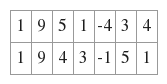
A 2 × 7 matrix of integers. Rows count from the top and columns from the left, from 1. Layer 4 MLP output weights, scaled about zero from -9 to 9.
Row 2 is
1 9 4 3 -1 5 1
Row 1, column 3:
5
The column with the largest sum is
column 2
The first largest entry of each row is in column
2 2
